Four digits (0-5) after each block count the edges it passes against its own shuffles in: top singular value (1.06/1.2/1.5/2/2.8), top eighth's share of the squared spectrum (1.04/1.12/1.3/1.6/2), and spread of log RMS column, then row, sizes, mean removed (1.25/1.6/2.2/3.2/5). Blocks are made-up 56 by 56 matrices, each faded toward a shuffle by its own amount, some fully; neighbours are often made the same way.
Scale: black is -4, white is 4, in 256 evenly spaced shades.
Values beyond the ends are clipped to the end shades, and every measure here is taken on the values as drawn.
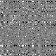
4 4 2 3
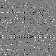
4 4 1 2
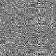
4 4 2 2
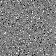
1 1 0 0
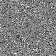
1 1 0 0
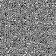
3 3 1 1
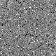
2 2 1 0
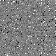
3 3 1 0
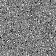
0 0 0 0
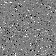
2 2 0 0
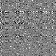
4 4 2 3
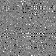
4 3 1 2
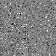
3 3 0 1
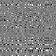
4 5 2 3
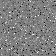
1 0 0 0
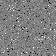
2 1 0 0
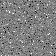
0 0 0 0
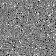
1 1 0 0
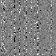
4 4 3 0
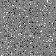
2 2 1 0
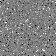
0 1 0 0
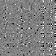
4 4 2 2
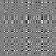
5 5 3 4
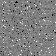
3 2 0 0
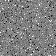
0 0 0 0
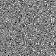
3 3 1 1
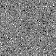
3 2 0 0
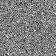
0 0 0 0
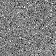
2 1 0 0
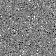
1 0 0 0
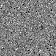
2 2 0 0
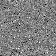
0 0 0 0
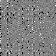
4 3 2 1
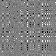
5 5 3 3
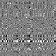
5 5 2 3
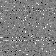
3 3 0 1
